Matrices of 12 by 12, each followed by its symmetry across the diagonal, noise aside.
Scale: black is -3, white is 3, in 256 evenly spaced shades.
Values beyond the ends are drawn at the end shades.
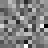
antisymmetric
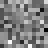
antisymmetric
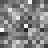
symmetric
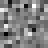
antisymmetric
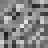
symmetric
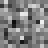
antisymmetric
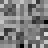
symmetric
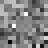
symmetric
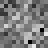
symmetric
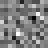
antisymmetric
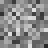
symmetric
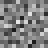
antisymmetric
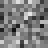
antisymmetric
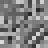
symmetric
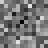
symmetric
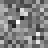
antisymmetric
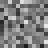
antisymmetric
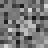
symmetric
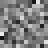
antisymmetric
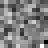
antisymmetric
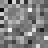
symmetric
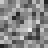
symmetric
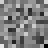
symmetric
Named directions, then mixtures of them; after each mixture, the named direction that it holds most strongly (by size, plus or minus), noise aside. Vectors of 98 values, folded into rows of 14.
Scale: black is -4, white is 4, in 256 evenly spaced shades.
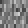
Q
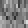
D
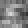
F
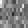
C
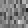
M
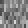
Q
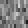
D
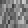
Q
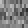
M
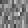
Q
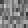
Q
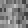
F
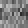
C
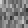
M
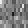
C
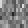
C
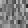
M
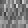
M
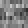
M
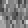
D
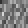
Q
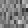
M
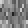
C
